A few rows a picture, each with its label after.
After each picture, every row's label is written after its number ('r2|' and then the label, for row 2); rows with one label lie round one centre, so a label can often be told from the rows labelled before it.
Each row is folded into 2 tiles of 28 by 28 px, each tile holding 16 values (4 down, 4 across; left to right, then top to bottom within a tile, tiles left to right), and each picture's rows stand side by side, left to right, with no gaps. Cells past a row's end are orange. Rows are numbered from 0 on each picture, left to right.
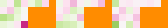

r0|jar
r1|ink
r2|ink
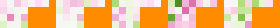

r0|ink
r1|ink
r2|ink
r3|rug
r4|jar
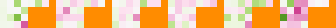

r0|jar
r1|ink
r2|ink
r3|ink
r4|jar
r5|rug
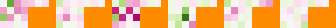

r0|rug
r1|ink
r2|rug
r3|jar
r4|ink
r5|ink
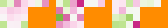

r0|ink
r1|rug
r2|jar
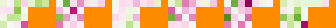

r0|jar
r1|rug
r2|ink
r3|rug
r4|rug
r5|jar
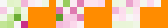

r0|jar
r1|rug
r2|ink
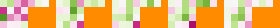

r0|rug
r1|jar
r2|jar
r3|jar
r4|jar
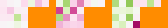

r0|ink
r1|rug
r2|jar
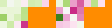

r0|jar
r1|rug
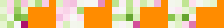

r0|jar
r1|ink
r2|jar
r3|jar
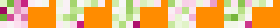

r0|rug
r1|jar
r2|jar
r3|ink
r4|jar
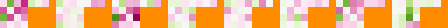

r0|rug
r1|ink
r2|rug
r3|ink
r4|ink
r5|ink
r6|rug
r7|jar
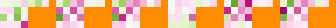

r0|jar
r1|rug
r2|rug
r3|ink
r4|rug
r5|rug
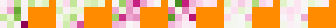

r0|jar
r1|jar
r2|rug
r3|rug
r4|ink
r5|ink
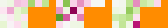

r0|ink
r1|rug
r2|jar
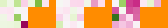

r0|jar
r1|ink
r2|rug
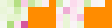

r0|jar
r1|ink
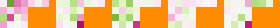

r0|rug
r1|jar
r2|jar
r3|ink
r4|jar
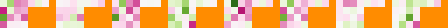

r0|rug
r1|ink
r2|rug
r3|jar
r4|rug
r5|rug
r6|ink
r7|jar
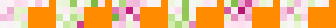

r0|ink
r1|jar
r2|rug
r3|jar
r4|rug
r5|ink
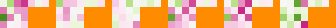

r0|rug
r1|ink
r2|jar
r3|rug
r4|rug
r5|jar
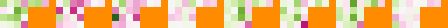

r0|jar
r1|rug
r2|rug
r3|ink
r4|jar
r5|jar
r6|jar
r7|ink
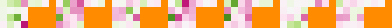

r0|jar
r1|rug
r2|ink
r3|rug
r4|rug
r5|ink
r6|ink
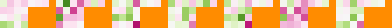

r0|ink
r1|rug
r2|jar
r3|jar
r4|jar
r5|rug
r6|jar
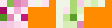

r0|rug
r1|jar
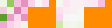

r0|rug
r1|ink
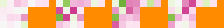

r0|ink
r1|rug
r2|rug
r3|rug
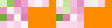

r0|rug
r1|rug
